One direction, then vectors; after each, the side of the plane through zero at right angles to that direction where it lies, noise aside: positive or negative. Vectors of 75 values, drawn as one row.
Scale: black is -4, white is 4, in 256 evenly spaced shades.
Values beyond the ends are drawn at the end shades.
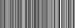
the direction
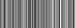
positive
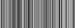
positive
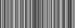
positive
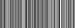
positive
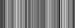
positive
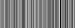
negative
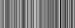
negative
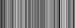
positive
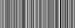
negative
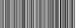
negative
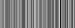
negative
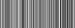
negative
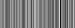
negative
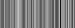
negative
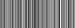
positive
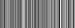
positive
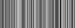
negative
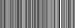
positive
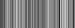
positive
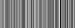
negative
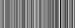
negative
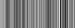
negative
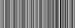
negative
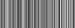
positive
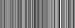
positive
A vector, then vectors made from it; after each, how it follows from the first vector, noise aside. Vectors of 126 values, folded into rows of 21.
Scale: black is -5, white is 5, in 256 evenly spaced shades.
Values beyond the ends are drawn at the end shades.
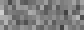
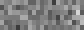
wrapped around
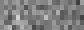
wrapped around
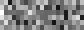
scaled up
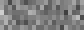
copied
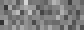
wrapped around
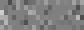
partly zeroed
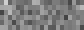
wrapped around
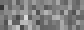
wrapped around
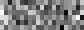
scaled up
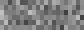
copied
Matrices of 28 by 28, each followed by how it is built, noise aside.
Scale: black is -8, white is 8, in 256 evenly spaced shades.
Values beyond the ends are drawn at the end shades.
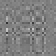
low rank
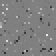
sparse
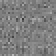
low rank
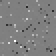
sparse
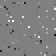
sparse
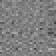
low rank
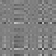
low rank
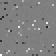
sparse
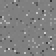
sparse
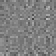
low rank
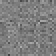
low rank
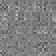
low rank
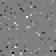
sparse
